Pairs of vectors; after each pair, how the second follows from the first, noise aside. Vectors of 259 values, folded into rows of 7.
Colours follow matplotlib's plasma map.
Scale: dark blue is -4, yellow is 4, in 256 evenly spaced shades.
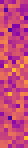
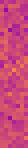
shrunk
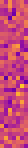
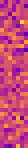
shuffled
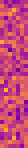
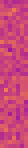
shrunk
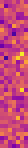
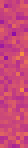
shrunk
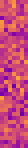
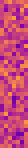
shuffled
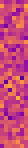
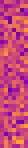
shuffled
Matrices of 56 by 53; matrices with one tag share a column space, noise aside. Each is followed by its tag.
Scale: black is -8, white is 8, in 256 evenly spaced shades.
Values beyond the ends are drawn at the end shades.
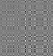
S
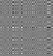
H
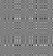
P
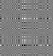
P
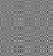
S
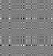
P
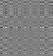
H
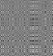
S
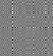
H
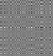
H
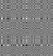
P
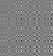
S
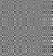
S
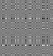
P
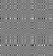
P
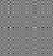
H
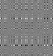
P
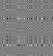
P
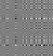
P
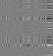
P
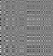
S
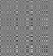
S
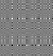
P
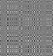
S
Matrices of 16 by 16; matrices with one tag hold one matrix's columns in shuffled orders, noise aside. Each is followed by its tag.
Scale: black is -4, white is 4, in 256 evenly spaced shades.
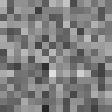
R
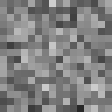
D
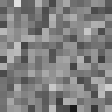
D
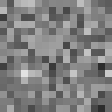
R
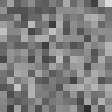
D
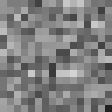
R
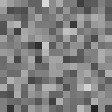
D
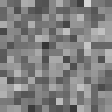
D
